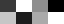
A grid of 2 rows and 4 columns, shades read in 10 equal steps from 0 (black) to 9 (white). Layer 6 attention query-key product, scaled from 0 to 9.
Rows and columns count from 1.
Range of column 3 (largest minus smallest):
1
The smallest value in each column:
2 1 5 0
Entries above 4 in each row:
2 3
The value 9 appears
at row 1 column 2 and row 2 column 4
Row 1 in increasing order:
0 2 5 9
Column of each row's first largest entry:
2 4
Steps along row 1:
up down down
